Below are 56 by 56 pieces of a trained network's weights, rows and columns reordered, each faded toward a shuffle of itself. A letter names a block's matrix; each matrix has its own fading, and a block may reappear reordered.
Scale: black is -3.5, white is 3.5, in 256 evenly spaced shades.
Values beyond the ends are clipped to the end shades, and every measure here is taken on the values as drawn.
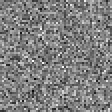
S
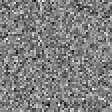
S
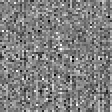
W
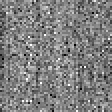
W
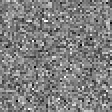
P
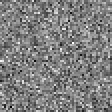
S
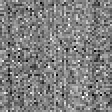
W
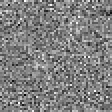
S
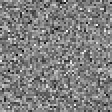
S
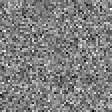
S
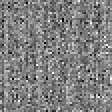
W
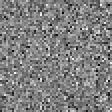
P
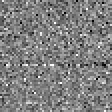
P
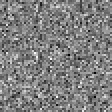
S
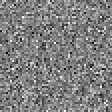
P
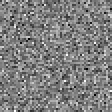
S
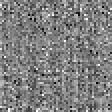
W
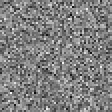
S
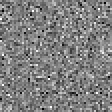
P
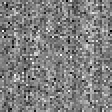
W
